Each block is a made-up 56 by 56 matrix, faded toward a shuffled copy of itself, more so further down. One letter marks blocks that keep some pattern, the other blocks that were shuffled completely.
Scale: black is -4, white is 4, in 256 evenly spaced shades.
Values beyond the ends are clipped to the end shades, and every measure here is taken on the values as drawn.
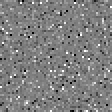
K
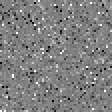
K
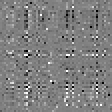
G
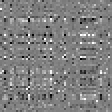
G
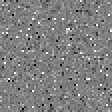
K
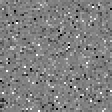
K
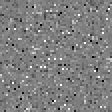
K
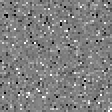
K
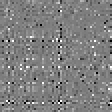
G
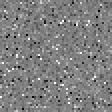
K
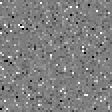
K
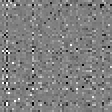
G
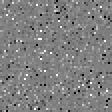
K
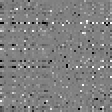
G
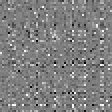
G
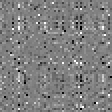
G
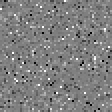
K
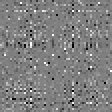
G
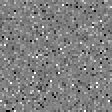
K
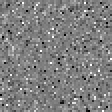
K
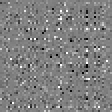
G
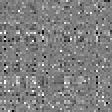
G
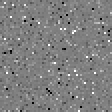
K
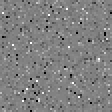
K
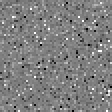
K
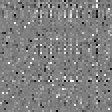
G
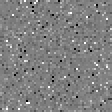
K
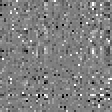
G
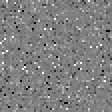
K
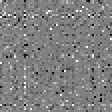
G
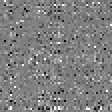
G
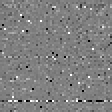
G
